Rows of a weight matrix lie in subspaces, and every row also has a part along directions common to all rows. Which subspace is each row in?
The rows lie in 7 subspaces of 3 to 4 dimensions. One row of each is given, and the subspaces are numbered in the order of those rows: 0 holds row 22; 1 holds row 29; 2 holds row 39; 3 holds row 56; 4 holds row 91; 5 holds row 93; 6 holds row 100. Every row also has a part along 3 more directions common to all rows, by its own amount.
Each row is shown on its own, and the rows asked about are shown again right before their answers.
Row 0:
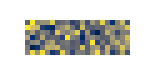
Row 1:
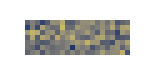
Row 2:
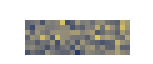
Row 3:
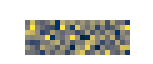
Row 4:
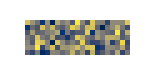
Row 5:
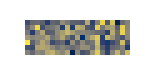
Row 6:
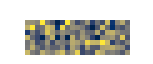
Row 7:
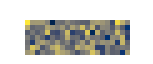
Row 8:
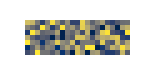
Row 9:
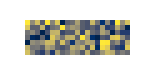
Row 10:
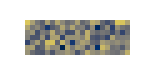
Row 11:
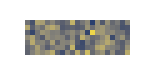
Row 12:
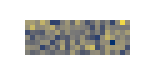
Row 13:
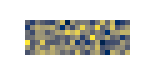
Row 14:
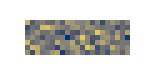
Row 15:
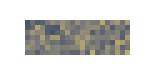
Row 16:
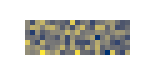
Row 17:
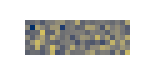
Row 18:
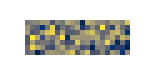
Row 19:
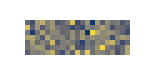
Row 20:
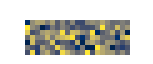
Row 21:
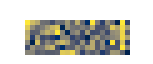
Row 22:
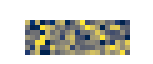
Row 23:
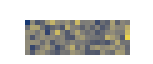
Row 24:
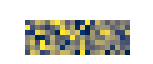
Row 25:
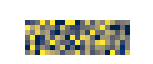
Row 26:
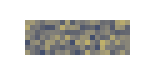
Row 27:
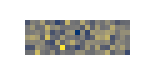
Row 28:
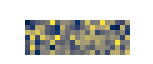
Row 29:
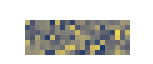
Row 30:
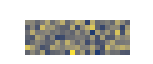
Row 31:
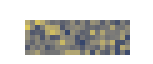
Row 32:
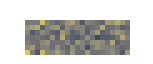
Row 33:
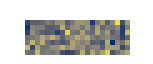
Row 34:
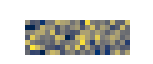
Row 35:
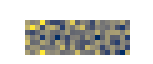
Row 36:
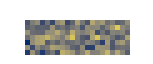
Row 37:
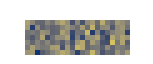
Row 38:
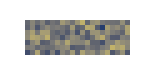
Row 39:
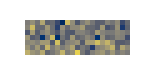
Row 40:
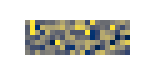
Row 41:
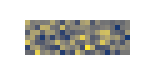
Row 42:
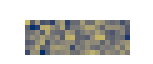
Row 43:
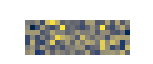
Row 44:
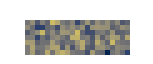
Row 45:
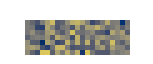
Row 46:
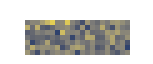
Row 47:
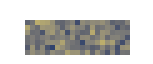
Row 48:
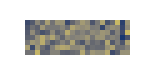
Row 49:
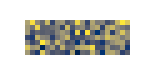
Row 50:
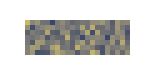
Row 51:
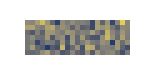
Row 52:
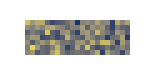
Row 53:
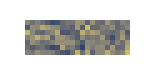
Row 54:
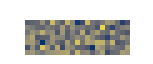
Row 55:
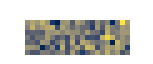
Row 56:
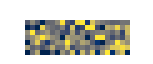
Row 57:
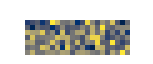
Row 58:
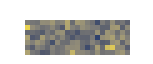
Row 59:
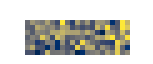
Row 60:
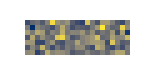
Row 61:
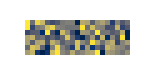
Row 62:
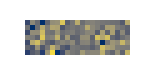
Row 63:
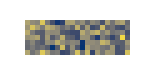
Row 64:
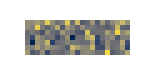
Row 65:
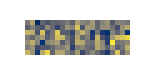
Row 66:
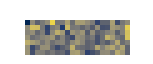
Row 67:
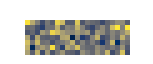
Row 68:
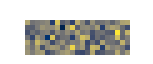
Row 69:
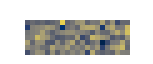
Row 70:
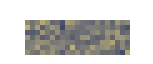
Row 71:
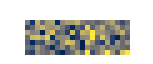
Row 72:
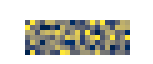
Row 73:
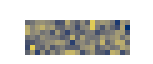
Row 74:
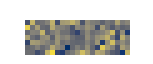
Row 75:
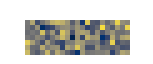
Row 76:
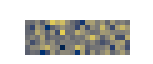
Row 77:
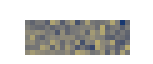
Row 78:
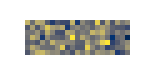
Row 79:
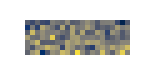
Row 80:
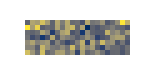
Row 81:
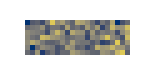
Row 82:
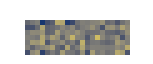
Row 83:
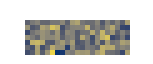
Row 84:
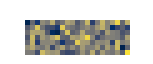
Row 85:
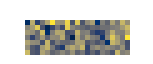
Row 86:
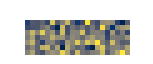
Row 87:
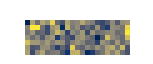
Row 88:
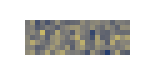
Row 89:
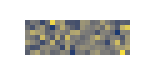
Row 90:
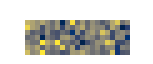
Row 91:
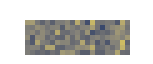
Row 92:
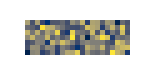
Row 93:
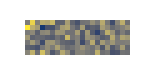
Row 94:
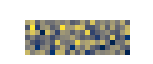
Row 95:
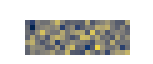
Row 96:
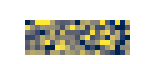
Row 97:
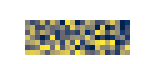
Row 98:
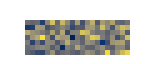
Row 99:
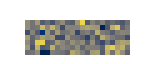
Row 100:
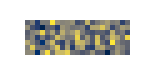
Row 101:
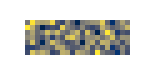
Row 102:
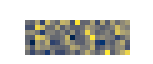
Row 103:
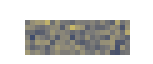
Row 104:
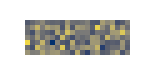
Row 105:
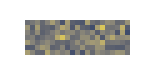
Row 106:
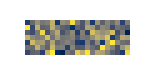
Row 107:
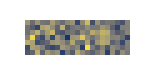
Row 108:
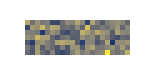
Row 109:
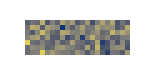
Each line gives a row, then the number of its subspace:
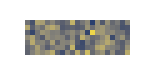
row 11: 1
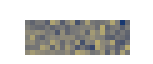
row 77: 2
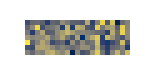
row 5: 3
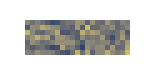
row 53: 6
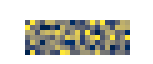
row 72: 5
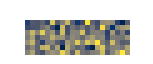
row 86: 2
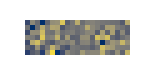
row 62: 1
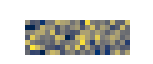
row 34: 5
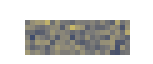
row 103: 4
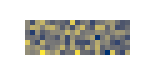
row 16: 3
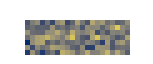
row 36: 5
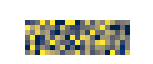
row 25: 4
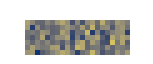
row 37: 0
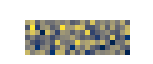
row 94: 1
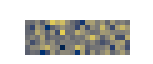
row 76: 6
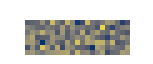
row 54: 2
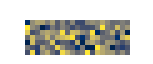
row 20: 5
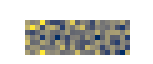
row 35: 3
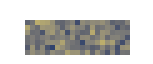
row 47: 4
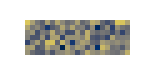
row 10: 3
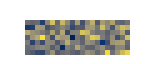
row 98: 6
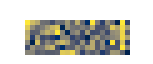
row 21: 4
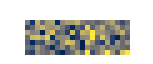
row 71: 6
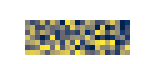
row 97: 2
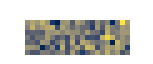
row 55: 2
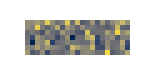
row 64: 6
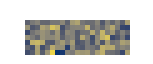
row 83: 1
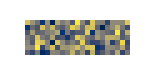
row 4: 5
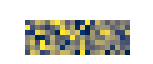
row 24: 6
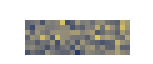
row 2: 2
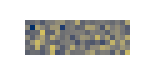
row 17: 1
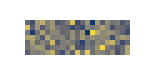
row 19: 1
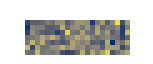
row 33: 4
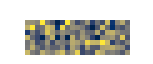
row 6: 2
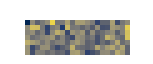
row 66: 0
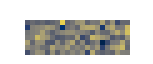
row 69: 3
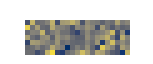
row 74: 1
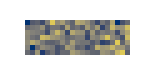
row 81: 0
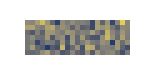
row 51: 2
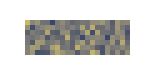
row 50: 0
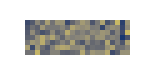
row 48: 4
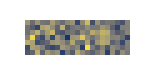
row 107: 5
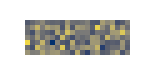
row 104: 3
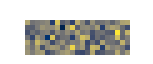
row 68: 1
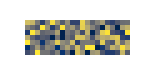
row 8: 5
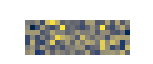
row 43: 3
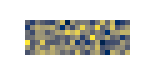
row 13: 3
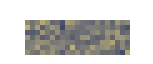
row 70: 1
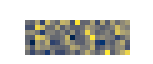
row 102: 6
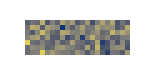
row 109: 3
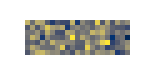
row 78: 0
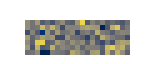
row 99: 0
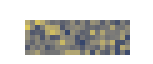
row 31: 4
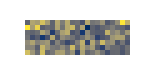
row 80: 6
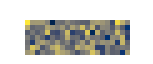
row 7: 0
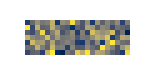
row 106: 1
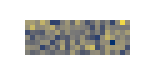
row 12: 2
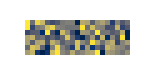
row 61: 0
